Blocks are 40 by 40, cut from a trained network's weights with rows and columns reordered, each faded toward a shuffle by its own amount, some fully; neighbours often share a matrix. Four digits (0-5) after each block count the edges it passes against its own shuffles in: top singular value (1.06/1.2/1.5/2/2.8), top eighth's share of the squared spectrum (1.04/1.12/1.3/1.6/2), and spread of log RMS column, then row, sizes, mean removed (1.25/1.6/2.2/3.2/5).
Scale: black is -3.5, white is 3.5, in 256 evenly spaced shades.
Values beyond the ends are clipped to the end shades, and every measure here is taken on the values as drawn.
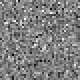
0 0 0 0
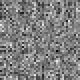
3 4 2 1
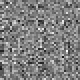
3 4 2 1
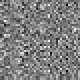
3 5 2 1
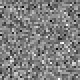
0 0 0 0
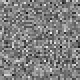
3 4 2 2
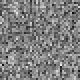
3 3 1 1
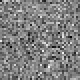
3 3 0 1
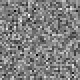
0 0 0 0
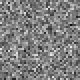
2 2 0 0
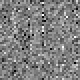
2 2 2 0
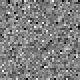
0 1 0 0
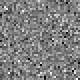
0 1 0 0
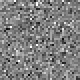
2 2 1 0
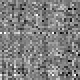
3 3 0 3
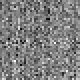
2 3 0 2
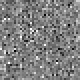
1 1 0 0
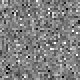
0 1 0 0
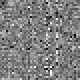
2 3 2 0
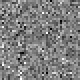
2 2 2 0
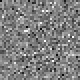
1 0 0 0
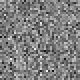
3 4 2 0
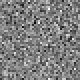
1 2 0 0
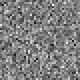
2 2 0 0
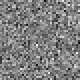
1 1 0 0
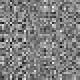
4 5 3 1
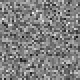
1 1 0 0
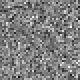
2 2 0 0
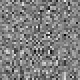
3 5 3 1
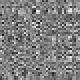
3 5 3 2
